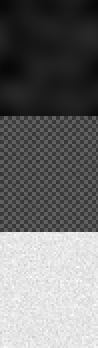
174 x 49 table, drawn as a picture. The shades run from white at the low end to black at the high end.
The table splits into 3 rows of 1 panel. Panel 1,1: very high, smooth, faint in contrast. Panel 2,1: high, checkered. Panel 3,1: very low, fine-grained, faint in contrast.
